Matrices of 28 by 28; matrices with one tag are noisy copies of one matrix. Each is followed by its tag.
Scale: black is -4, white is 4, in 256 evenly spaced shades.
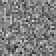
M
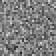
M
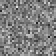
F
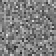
M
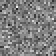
F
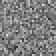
M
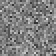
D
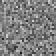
M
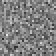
M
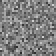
M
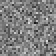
D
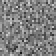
M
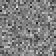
F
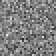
M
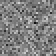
D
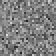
M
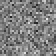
D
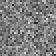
D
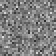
F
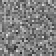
M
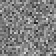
D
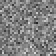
D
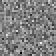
M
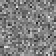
F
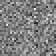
D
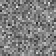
F
